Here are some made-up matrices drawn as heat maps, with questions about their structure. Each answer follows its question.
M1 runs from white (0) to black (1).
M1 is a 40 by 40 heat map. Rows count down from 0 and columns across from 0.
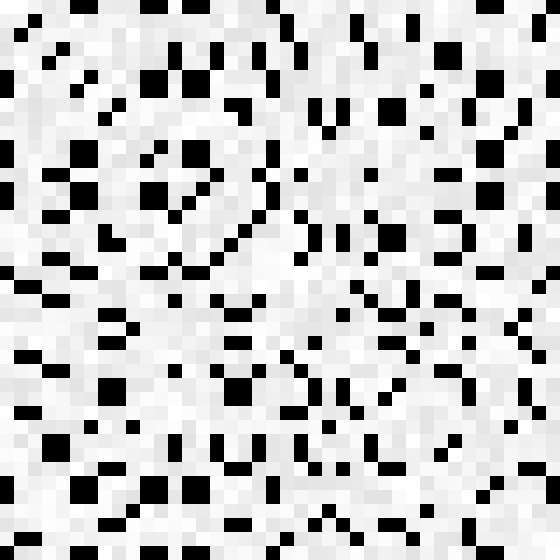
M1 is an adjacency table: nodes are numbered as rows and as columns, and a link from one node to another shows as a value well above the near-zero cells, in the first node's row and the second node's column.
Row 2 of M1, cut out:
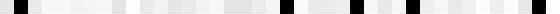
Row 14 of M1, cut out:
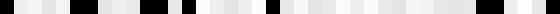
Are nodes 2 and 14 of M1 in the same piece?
no
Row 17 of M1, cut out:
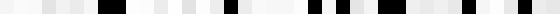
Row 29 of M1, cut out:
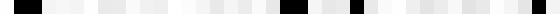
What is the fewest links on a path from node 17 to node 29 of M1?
3
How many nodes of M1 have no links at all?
0
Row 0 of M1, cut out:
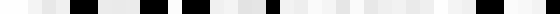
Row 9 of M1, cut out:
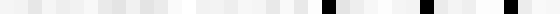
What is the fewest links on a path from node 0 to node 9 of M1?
3
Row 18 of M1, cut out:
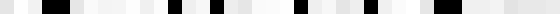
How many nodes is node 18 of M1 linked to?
8
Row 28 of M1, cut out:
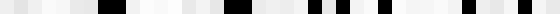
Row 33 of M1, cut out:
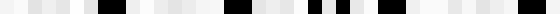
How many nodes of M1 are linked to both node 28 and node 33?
8
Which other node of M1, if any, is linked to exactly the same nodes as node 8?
node 16
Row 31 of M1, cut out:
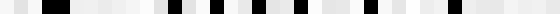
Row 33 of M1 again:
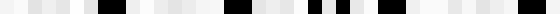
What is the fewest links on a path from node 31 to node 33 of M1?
4
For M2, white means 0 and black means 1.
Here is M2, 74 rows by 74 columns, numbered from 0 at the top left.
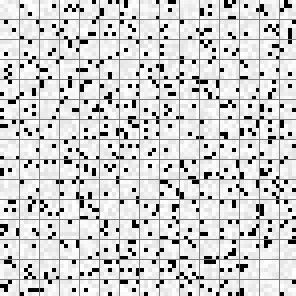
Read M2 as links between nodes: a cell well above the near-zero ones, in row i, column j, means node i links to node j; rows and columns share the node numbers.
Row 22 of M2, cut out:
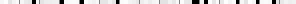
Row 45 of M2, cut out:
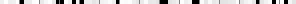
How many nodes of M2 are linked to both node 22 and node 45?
7
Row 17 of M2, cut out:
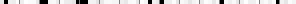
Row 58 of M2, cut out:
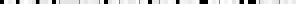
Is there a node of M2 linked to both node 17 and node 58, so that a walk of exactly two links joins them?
yes
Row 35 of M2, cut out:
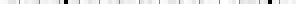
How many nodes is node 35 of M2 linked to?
2
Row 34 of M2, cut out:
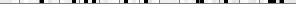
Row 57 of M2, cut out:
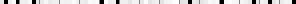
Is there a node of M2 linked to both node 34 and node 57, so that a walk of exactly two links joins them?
yes
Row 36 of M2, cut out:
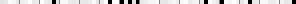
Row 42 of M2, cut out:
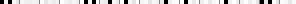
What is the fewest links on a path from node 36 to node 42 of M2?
2
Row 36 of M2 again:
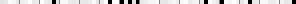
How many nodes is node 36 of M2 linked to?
9
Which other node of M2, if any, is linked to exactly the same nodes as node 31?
node 56
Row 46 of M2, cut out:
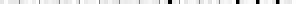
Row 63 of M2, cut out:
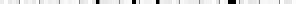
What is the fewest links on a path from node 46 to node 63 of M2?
4
